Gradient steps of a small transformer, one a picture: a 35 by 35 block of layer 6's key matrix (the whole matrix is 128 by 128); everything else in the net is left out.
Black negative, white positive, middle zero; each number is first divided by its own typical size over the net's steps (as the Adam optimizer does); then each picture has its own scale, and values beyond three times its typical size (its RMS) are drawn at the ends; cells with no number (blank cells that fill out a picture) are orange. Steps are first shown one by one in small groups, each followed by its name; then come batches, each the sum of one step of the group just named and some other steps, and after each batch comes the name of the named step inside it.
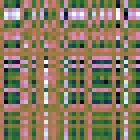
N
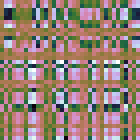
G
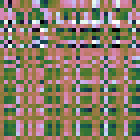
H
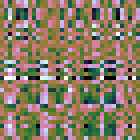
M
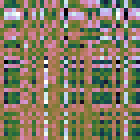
N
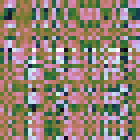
G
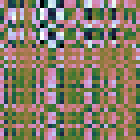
H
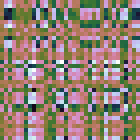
G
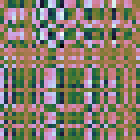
H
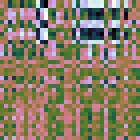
H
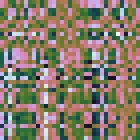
M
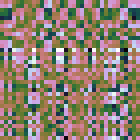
G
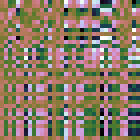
H
